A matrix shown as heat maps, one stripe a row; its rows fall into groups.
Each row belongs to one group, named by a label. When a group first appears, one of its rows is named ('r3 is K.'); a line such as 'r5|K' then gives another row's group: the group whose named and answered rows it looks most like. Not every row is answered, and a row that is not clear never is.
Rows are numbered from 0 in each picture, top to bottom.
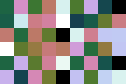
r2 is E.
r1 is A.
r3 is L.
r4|A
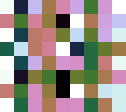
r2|L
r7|L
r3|A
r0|L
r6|E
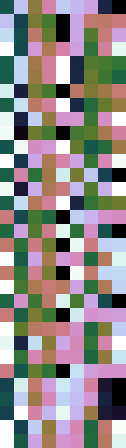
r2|E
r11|L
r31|L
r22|E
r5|A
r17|E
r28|A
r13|L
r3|L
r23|L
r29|A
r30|L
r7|A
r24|L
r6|E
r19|E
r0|A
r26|E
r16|A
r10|A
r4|A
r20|L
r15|E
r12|A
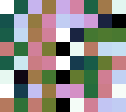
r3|E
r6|L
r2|A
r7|E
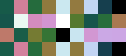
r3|A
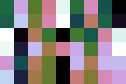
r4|E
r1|A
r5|E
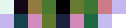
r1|E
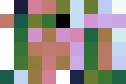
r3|L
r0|L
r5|A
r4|L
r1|E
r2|L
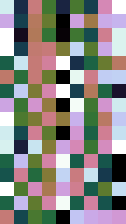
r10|L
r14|A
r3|L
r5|E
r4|A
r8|L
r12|A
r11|A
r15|E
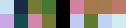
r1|E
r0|E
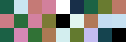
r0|A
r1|E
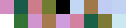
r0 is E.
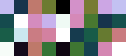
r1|A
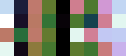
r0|E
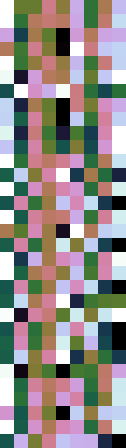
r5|L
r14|A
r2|E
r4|L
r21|A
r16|E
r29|E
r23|A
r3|E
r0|L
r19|L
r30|L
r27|L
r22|L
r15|L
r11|L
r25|A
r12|A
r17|A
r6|A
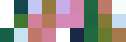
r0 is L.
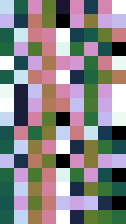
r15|A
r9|A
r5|A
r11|E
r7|L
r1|E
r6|L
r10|A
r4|L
